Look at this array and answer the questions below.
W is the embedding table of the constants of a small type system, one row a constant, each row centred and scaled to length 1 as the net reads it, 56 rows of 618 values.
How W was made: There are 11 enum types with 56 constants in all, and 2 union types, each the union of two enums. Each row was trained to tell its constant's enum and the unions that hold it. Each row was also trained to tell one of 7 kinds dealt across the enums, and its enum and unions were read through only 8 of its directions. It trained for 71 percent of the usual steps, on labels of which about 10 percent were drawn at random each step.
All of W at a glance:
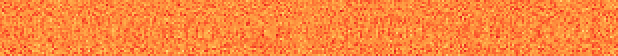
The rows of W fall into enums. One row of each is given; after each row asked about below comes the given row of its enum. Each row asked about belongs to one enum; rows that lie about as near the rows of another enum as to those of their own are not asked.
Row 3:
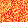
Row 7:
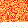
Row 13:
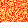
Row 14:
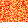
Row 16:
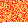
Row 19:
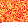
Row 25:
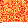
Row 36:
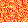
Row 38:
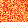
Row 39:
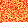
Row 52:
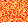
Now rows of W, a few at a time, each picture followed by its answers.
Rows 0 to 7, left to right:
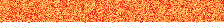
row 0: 7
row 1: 16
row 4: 25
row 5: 52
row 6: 13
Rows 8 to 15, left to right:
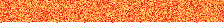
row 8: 16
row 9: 36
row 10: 36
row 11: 19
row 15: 14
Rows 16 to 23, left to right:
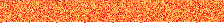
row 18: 25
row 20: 3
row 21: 25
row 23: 39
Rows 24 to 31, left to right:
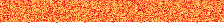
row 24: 38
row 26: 25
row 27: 38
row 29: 14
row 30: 19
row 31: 38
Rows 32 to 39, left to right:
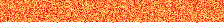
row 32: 38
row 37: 52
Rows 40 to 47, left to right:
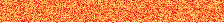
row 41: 52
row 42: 36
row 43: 39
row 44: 36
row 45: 16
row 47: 16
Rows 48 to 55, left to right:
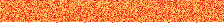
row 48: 7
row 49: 7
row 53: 36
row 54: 25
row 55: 3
